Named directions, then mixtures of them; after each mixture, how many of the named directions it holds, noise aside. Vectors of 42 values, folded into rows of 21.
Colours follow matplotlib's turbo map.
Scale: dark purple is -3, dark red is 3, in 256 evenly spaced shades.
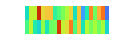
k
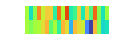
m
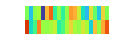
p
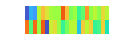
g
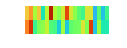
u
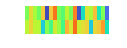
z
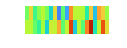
two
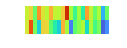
three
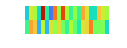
three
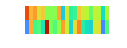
three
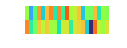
two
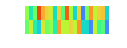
two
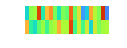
two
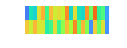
three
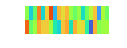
two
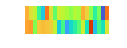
three
